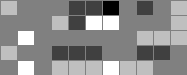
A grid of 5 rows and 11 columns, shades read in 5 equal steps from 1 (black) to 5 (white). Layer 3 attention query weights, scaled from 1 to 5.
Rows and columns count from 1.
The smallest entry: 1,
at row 1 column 7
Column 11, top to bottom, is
4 4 4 3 3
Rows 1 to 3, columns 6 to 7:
2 1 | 5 5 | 3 3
